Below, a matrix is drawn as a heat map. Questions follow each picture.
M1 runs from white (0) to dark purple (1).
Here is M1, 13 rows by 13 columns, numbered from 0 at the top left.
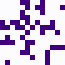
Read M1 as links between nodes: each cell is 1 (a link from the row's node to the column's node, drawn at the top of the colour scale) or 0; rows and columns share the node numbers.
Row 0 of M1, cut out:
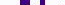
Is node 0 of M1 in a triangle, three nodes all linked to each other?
yes
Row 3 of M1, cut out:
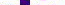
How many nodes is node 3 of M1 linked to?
2
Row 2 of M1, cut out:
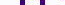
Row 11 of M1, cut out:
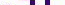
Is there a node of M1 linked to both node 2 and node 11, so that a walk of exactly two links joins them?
no
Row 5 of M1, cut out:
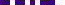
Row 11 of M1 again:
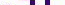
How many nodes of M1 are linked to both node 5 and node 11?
2
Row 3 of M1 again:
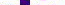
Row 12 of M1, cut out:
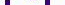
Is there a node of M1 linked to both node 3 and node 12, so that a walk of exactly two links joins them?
no
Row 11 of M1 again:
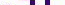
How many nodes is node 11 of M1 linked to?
2
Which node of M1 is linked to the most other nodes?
node 5
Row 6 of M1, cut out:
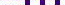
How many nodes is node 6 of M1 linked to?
3
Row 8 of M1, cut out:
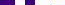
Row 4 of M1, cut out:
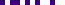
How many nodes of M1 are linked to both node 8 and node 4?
3
